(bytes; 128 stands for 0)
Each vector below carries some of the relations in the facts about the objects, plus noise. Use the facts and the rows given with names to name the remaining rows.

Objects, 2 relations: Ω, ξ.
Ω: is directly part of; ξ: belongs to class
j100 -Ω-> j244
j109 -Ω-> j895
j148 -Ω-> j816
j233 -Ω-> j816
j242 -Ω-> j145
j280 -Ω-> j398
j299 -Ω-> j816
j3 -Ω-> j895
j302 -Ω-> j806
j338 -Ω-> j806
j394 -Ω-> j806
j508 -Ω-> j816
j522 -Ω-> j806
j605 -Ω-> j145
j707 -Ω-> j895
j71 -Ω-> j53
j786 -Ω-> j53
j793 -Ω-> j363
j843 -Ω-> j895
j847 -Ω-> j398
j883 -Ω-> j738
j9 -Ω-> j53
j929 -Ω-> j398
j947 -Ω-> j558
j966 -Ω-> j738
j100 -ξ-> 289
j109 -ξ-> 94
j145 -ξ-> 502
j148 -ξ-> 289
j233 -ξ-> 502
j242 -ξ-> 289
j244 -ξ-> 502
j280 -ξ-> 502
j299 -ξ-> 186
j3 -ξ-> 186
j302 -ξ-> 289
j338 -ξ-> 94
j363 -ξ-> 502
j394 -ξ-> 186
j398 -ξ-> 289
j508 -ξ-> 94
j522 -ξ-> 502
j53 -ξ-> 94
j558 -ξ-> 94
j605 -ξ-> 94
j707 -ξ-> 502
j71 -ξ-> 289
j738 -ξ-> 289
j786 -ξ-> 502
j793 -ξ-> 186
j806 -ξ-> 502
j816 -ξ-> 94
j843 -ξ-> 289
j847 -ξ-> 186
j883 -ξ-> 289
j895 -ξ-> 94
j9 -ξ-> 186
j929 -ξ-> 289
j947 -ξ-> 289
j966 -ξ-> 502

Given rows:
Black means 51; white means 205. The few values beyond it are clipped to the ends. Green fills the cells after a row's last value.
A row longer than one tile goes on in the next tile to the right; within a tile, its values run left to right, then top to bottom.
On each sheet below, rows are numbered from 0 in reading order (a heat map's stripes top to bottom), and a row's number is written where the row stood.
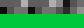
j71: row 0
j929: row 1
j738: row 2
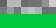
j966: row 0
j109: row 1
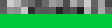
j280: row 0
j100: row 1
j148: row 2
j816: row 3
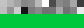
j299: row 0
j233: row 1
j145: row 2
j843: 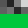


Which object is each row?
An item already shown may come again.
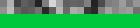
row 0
j338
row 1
j843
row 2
j558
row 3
j398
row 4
j605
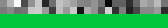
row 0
j233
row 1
j394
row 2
j299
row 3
j806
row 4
j302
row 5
j508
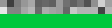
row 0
j895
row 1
j558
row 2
j53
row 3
j707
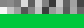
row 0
j3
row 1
j522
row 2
j816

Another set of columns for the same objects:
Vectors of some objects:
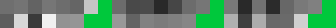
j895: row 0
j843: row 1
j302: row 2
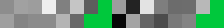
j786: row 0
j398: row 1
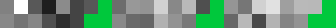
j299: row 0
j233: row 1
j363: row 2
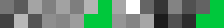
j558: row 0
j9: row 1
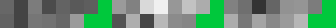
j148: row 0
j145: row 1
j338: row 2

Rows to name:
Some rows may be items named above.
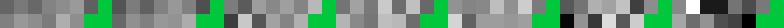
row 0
j605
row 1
j508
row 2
j558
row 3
j707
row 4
j522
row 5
j816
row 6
j3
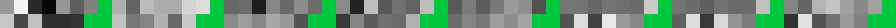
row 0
j394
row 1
j806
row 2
j109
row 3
j738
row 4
j508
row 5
j895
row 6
j895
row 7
j53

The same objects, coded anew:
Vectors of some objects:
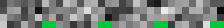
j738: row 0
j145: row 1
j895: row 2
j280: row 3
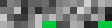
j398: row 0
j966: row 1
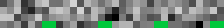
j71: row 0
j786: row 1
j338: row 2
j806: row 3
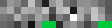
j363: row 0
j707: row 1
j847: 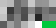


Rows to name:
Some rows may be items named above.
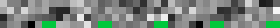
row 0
j522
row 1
j605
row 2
j843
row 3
j522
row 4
j895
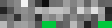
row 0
j816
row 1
j233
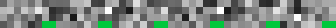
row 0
j233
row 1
j53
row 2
j109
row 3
j53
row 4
j895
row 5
j3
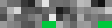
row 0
j302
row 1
j558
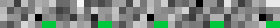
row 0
j299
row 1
j508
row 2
j299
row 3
j148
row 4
j394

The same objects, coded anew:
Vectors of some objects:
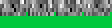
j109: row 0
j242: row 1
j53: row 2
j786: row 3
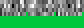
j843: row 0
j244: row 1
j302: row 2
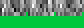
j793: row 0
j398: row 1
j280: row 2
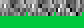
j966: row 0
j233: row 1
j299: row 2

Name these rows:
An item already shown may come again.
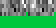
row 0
j338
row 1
j558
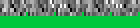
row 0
j508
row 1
j338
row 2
j3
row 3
j605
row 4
j707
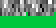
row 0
j398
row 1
j895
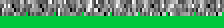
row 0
j3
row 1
j109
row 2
j394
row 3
j816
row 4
j738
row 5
j148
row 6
j806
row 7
j148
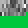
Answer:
j522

